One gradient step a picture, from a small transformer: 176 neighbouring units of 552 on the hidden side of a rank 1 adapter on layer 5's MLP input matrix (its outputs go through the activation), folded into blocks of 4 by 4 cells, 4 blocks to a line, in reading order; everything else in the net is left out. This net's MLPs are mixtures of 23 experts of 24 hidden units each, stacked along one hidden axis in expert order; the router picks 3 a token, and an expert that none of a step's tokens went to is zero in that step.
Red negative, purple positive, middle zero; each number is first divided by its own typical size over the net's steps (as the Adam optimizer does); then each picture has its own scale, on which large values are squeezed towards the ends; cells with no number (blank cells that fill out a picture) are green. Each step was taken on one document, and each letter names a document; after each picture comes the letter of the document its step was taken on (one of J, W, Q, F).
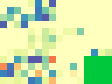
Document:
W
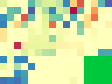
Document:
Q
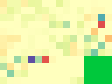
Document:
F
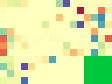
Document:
F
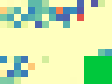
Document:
Q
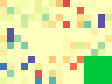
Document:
F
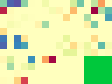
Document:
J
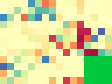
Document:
W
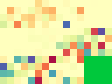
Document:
W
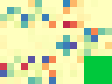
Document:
W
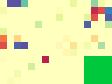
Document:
J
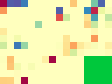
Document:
J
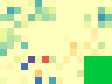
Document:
F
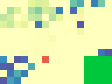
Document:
Q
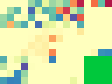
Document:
Q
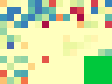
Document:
Q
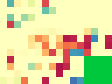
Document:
J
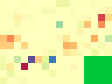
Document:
F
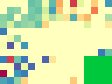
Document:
Q
